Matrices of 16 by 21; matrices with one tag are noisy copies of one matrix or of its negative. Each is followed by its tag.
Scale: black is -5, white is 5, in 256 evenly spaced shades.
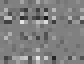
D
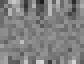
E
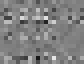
D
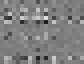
D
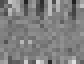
E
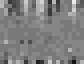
E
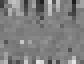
E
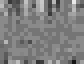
E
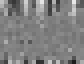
E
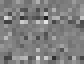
D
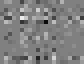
D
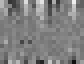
E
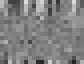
E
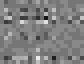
D
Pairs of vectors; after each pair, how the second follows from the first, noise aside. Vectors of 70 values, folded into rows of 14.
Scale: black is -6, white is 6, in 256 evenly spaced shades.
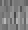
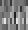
scaled up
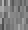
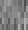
reversed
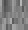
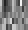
scaled up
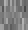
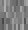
reversed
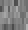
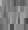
reversed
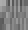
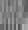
reversed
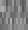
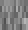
reversed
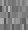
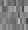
reversed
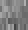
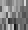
scaled up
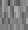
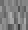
reversed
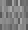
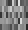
scaled up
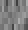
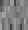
reversed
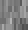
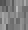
reversed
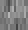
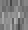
reversed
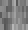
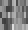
scaled up
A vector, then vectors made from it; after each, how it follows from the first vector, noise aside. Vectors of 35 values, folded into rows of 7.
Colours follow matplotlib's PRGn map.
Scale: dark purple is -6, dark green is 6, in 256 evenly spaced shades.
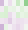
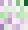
scaled up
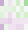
copied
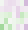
reversed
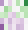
scaled up
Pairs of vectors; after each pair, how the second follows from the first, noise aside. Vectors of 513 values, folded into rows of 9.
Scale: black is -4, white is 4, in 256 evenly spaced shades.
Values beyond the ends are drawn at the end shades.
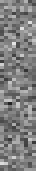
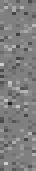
partly zeroed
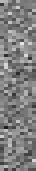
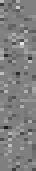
partly zeroed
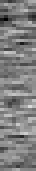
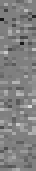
partly zeroed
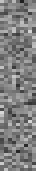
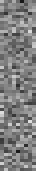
copied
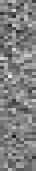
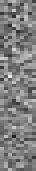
copied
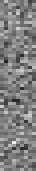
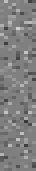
partly zeroed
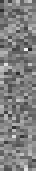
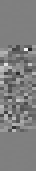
partly zeroed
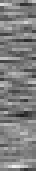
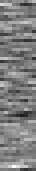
copied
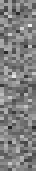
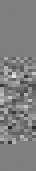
partly zeroed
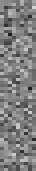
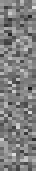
copied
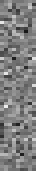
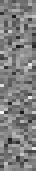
reversed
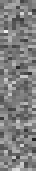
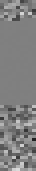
partly zeroed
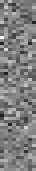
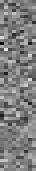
copied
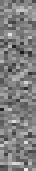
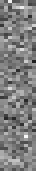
reversed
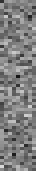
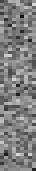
reversed
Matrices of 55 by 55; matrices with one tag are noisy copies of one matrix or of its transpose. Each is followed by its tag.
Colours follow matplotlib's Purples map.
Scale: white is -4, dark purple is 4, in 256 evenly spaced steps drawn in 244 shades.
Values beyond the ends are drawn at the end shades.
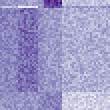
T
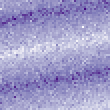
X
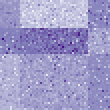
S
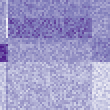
T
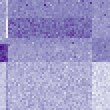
T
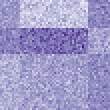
S
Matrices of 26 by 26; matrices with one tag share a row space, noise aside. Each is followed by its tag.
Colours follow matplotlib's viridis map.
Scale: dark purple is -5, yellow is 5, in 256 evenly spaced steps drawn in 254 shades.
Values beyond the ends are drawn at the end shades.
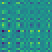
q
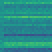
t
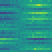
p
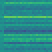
t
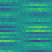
p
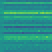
t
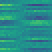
p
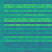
t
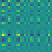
q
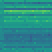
t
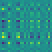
q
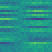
p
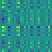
q
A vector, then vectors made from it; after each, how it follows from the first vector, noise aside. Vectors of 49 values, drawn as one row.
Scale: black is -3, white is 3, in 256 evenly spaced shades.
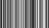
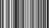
reversed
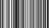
reversed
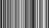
copied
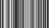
reversed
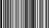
copied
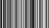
copied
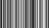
copied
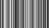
reversed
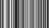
reversed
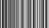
sign-scrambled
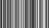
copied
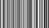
sign-scrambled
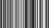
copied
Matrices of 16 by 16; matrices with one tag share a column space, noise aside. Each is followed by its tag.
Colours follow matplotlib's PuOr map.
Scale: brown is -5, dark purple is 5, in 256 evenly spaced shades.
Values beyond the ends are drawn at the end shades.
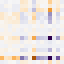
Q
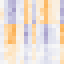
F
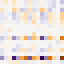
Q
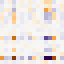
Q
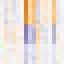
F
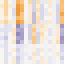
F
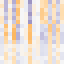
F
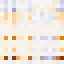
Q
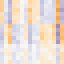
F
